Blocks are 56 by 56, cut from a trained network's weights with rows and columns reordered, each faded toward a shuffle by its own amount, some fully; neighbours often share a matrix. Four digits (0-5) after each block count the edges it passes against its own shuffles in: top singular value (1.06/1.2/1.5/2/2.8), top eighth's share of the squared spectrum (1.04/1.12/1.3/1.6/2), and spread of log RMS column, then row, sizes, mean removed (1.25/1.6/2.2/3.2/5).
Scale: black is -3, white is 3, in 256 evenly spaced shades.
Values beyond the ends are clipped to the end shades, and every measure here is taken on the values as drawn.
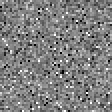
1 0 0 0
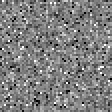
0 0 0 0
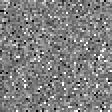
0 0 0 0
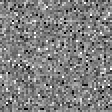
0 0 0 0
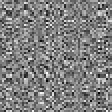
4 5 3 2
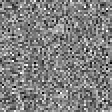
3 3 1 0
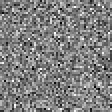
3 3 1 0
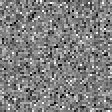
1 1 0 0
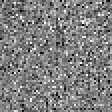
0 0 0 0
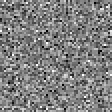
1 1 0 0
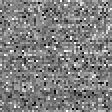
2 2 1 0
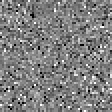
0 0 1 0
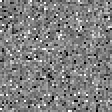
0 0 0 0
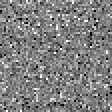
1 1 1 0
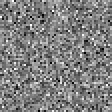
0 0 0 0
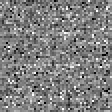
1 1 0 0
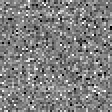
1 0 0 0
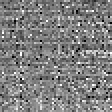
3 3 3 1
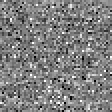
1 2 1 1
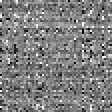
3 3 3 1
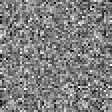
3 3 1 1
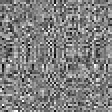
4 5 3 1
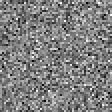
2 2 0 0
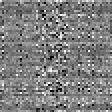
3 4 3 2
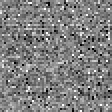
2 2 1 0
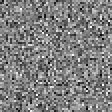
3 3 1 0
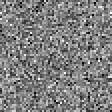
2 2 0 0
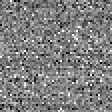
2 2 1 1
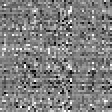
3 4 3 2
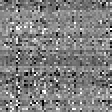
3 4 4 2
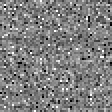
1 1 1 0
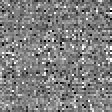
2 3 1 1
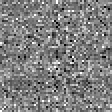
2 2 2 0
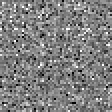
1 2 2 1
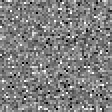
1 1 0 0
